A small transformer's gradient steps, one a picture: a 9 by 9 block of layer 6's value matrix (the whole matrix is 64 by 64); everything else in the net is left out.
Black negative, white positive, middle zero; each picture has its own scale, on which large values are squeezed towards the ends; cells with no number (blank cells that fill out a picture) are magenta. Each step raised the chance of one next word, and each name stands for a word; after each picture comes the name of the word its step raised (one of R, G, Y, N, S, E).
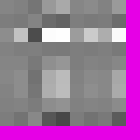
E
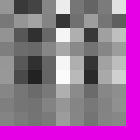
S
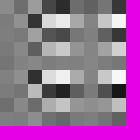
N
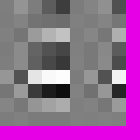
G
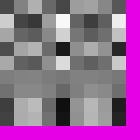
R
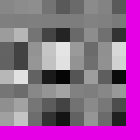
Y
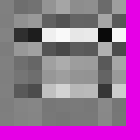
E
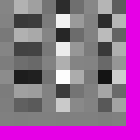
N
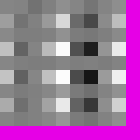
N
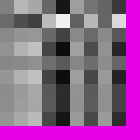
R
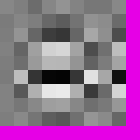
Y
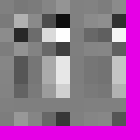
E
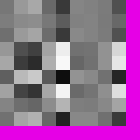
Y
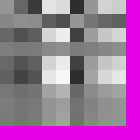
S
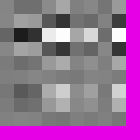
E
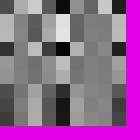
R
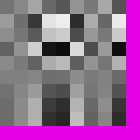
R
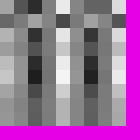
S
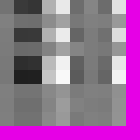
S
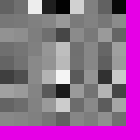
G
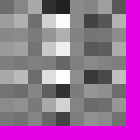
N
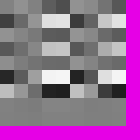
N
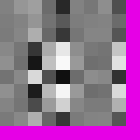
Y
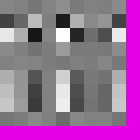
E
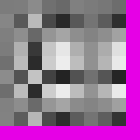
Y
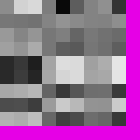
G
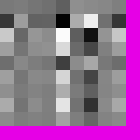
E
